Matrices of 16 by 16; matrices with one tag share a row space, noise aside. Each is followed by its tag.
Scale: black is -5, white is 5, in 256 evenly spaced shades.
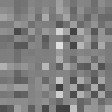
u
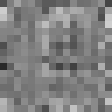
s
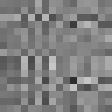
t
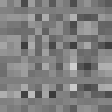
t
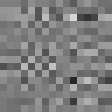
t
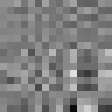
t
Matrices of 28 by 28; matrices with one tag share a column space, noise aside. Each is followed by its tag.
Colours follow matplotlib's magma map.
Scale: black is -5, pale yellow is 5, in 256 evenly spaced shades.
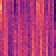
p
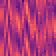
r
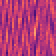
r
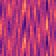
r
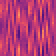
r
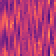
r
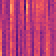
p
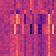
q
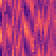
r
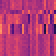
q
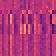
q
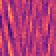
r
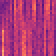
p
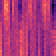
p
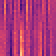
p
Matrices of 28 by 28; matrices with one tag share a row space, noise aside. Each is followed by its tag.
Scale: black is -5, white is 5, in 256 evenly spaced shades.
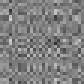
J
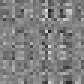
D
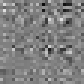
D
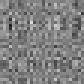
J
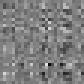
D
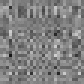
J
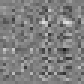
D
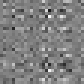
D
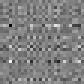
J
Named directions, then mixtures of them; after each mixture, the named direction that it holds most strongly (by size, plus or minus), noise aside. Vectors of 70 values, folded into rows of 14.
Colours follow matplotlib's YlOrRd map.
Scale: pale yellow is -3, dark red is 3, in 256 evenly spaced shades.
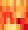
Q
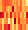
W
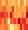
Q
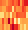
W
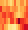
Q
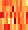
W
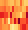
Q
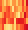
Q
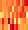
W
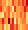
W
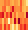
W
